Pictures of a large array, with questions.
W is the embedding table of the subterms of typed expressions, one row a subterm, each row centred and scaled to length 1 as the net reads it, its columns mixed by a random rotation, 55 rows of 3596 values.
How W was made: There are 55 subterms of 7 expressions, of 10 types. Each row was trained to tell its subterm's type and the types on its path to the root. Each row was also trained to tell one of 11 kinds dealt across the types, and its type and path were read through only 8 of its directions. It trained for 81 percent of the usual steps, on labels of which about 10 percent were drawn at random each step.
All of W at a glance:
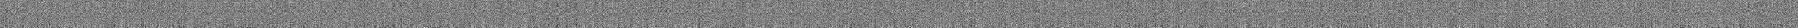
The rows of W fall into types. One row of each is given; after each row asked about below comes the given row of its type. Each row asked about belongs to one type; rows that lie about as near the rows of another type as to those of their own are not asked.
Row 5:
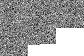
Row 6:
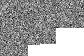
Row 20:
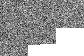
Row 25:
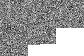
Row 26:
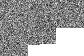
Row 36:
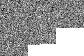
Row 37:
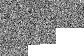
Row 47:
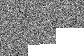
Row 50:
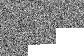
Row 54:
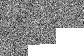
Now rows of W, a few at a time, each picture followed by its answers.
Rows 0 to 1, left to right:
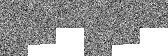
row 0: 47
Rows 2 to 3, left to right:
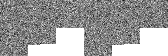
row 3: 37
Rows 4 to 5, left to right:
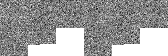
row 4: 5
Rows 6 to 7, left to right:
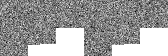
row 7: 36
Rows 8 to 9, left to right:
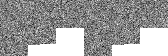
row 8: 50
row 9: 25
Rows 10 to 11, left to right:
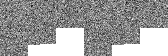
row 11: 25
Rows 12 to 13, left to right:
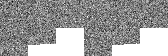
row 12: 6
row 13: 50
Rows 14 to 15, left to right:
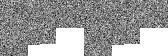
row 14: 47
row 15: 6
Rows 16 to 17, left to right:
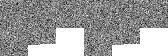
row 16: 47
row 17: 37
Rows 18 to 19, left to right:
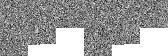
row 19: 25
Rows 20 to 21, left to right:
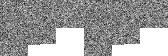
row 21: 6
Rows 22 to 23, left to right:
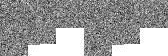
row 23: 37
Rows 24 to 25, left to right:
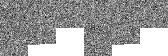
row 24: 36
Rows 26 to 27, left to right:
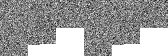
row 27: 26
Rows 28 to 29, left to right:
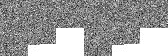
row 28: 50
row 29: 47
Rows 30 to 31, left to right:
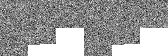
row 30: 50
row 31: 25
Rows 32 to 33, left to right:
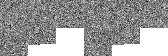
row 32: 5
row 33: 25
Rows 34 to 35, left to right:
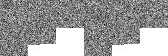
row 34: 26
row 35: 6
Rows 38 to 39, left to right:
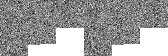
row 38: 36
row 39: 36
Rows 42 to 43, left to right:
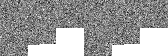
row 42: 50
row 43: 5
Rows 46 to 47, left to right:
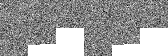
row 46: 5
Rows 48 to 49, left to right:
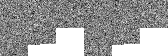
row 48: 36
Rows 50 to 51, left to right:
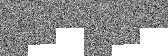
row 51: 50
